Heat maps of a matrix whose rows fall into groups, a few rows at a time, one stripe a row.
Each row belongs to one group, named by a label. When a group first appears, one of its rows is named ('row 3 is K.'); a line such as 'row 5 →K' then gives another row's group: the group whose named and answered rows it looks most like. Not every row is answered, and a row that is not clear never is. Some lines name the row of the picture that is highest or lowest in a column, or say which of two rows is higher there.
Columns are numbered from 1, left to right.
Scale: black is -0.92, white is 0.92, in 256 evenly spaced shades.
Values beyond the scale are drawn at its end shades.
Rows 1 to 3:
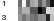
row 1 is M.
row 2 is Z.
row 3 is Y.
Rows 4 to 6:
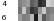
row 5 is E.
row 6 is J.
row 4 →Z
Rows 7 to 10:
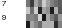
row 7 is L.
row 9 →J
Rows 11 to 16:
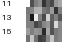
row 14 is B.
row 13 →L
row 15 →J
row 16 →E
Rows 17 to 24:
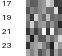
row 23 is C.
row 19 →L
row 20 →M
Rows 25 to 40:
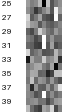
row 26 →B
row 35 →Z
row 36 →M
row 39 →Z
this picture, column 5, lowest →25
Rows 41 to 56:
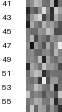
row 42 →C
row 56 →M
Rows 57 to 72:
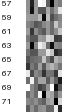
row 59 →J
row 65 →C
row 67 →Y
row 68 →M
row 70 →J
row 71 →Y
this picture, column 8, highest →72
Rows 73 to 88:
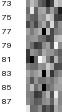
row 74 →M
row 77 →J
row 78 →Z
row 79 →B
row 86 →B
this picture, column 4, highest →81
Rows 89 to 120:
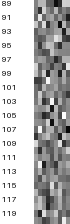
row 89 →Z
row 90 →L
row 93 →Y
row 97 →Z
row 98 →Y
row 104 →J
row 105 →B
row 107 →M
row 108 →C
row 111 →J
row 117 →E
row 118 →E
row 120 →B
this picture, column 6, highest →94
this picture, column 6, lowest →89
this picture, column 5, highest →103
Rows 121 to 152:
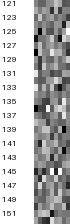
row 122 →J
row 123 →M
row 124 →Y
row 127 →M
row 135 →B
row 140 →J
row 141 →L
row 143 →J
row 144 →Z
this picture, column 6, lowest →145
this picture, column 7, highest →145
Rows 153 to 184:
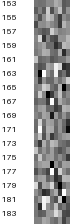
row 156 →C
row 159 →Z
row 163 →L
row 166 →E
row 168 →Z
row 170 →M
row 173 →L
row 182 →L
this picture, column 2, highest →171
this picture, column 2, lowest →163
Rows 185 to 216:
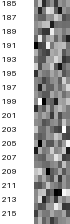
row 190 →M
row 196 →B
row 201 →J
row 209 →E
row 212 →Z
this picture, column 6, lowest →212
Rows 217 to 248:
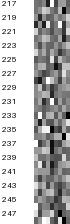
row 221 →Y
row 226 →Z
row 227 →B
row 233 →M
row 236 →Y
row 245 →Z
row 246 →Y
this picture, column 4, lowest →217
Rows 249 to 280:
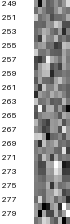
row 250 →E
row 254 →L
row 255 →Z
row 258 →C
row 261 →L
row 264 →M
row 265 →C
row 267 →B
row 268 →E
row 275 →J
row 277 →M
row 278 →B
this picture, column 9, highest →279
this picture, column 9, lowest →264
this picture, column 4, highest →257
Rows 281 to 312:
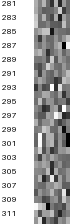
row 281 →J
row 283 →J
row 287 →Y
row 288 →E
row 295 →M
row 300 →M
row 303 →L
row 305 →J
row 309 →B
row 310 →E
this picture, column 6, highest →297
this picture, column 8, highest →296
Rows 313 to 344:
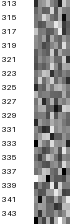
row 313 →C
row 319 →B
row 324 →M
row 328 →Z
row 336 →B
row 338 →E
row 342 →Z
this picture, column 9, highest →341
